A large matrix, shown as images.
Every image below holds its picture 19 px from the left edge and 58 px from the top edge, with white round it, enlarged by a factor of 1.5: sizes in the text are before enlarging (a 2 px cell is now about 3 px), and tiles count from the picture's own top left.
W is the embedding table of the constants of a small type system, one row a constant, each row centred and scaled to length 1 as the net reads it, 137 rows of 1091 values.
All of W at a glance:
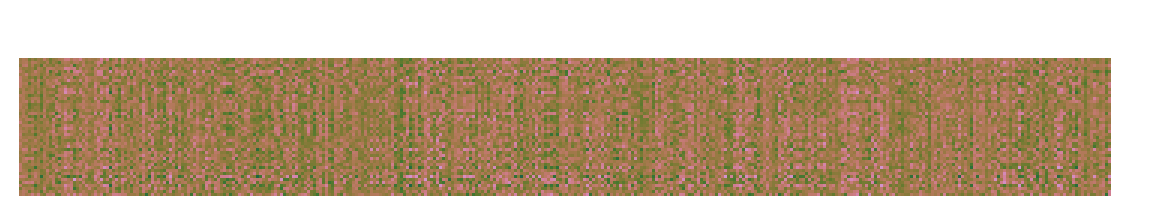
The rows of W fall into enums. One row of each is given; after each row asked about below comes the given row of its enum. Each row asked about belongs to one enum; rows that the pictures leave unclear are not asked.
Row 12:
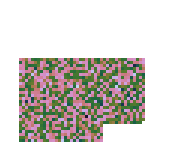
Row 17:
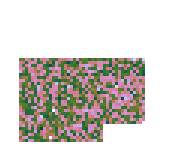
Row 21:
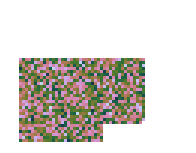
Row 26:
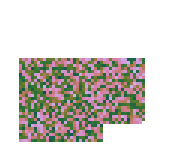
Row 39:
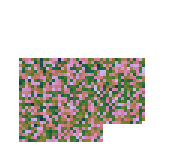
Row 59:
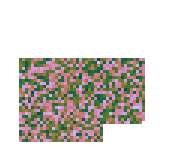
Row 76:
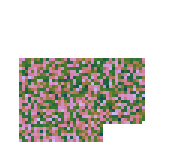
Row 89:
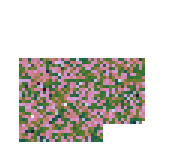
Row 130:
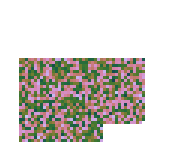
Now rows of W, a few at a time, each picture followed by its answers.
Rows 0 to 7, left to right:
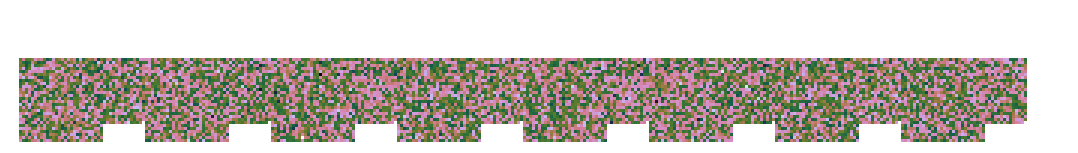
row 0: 59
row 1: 12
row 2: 17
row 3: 130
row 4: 17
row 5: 12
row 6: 130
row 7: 26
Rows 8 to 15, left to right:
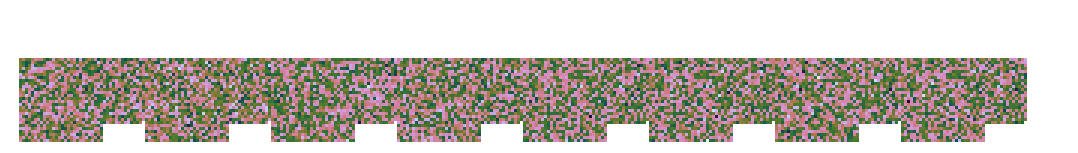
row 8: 59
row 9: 21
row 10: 17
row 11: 76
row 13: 12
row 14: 89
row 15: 12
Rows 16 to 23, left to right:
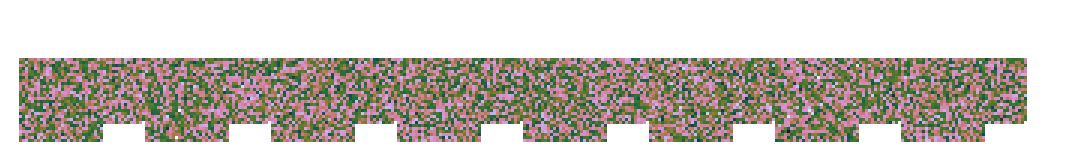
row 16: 130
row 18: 59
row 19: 76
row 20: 26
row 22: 89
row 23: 76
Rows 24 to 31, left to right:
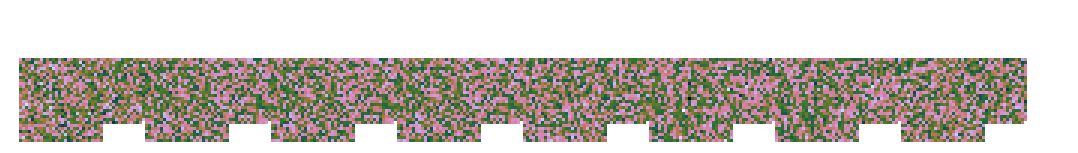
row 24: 21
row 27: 26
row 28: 76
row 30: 17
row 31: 59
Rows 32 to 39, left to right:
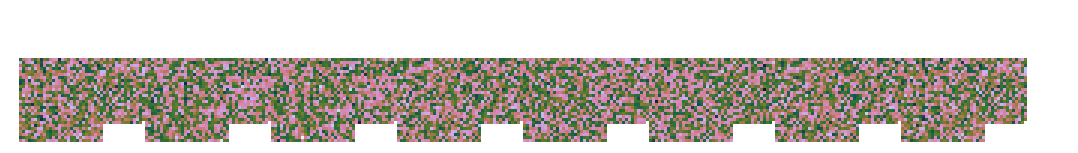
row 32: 39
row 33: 17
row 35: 59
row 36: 26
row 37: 12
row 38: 59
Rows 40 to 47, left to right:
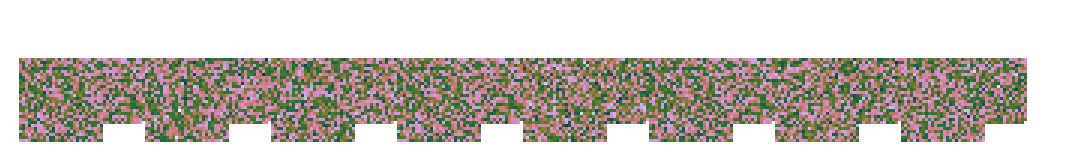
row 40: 26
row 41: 17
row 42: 130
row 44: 21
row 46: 59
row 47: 12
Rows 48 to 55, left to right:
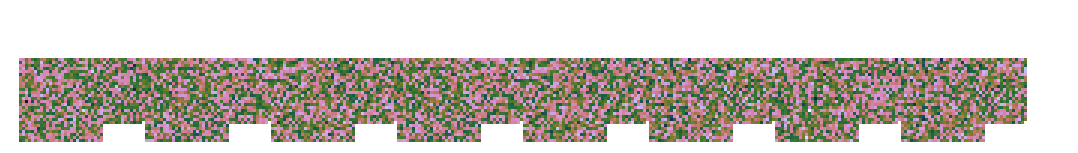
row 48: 12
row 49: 26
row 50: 59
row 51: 26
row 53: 39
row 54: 17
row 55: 39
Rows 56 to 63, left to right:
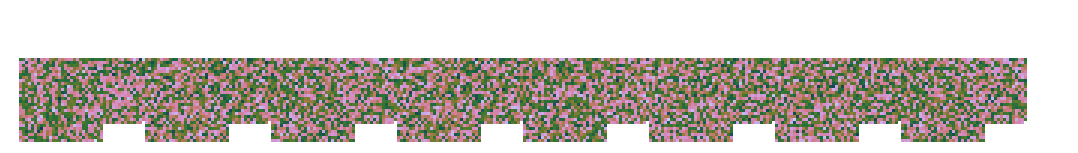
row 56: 17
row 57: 59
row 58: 26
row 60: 130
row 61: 76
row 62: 76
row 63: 26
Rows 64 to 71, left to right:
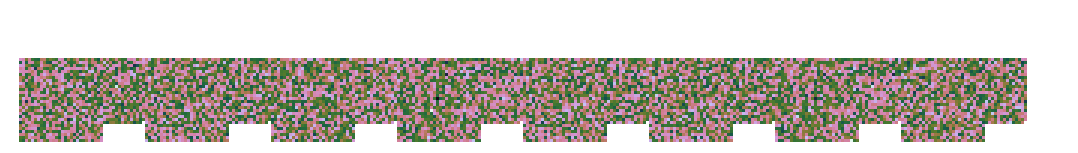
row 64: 12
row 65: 76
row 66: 130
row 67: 17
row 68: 76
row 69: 76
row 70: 17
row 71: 59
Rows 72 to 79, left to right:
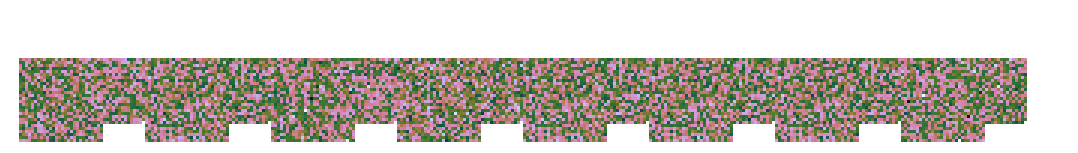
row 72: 26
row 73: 76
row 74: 17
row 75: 21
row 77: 76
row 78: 76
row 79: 12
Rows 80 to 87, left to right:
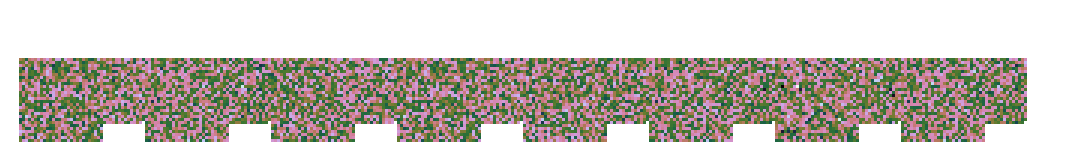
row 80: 130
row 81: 12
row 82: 26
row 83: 130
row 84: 76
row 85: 12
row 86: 89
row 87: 12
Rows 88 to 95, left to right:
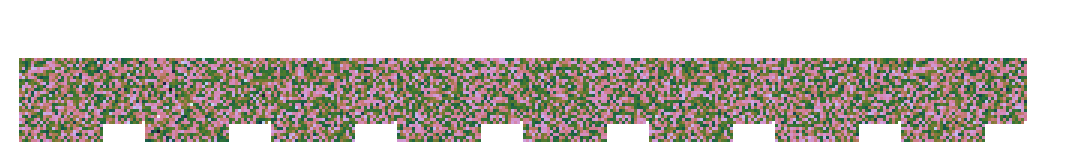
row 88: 59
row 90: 130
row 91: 26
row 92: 26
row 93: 130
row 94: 76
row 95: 59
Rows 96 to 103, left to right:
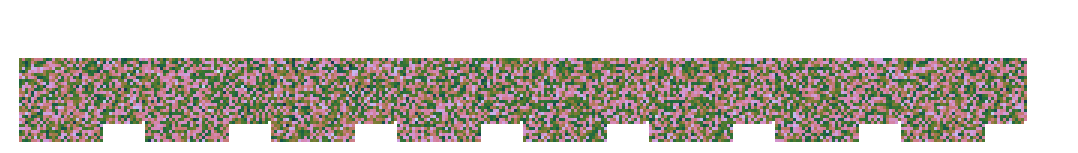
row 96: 59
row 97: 12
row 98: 39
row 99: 76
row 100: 130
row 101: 130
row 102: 26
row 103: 59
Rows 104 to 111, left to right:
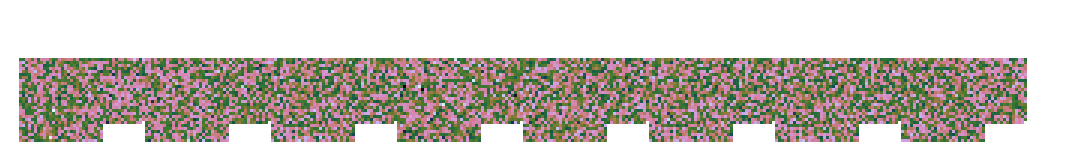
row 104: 17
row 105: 12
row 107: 89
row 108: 59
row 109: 76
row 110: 76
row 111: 26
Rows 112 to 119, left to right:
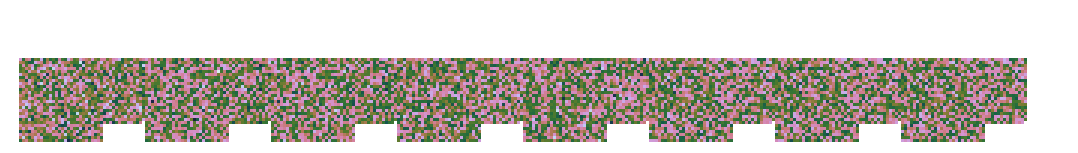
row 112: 21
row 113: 12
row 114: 12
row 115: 130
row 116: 17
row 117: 26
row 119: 26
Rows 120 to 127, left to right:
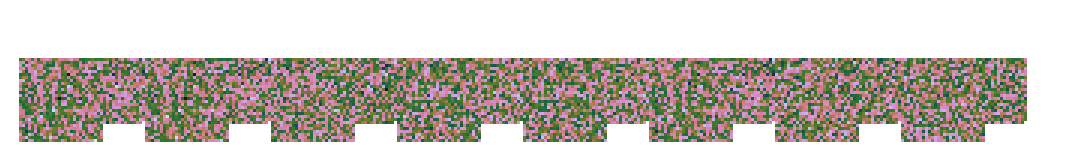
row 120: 17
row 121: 17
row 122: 12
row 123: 130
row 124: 130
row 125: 17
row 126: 59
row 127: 76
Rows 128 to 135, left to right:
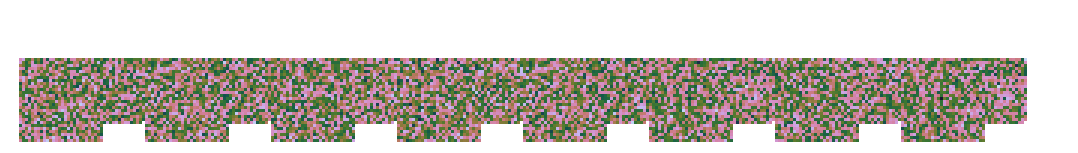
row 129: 59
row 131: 39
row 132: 59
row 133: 17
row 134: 26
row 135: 17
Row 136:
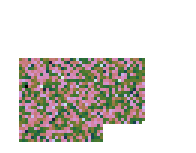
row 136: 89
